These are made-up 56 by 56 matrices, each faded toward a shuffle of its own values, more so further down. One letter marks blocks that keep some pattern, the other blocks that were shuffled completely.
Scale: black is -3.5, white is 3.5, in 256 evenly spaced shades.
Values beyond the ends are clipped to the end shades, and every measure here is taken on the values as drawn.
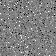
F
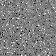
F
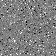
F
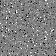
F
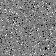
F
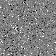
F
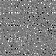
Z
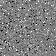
F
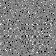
Z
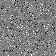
F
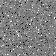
F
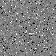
F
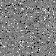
Z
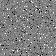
F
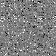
Z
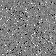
F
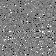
Z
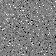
F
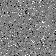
F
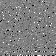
Z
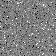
F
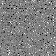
Z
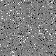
Z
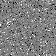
F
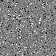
F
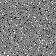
F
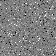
F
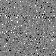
Z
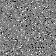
F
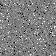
F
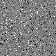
Z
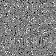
Z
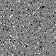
Z
